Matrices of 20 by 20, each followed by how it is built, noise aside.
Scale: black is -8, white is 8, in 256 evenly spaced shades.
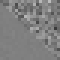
upper triangular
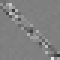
banded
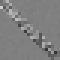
banded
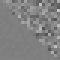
upper triangular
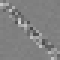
banded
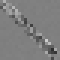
banded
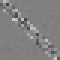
banded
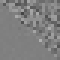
upper triangular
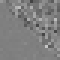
upper triangular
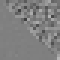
upper triangular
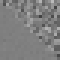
upper triangular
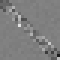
banded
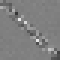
banded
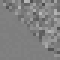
upper triangular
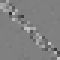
banded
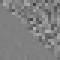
upper triangular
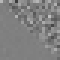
upper triangular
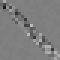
banded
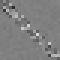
banded
